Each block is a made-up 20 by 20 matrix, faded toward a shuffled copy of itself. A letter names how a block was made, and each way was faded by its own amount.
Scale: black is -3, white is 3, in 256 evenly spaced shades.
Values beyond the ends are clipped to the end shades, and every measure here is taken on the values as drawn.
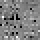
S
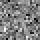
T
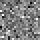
T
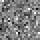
T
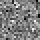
T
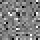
S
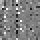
S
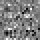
S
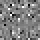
S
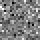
T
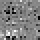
S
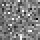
T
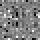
S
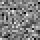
T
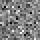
T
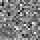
T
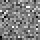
T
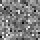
T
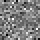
T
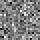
T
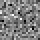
T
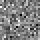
T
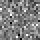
T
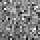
T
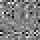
S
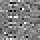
S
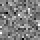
T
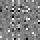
S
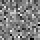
T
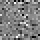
S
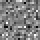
S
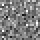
T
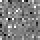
S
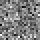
T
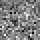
T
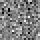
T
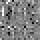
S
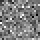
T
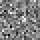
T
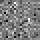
S
